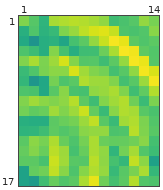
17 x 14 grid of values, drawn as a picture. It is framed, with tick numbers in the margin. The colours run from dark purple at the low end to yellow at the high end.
The halves do not mirror each other. Rings spread out from the bottom left. On average the colour sits 80% of the way up the scale. A vertical seam about 20% of the way across splits the table, and the right part is higher. No single row or column stands out from its neighbours.
